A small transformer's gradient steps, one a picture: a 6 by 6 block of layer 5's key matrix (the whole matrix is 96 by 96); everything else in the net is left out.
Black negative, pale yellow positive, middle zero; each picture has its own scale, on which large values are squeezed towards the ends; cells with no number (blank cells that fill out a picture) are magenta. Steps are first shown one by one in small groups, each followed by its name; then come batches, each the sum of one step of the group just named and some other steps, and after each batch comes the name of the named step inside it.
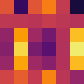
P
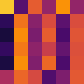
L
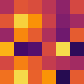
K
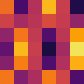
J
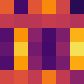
P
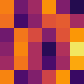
J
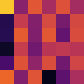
L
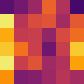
J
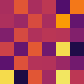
L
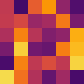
P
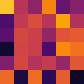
J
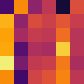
P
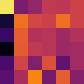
L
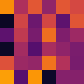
L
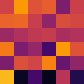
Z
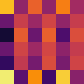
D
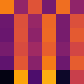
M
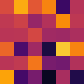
Z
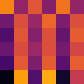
M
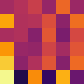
D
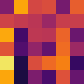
Z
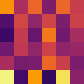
D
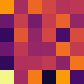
D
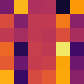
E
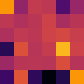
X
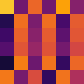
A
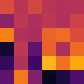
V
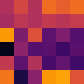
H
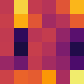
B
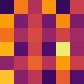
X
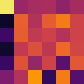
A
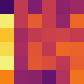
X
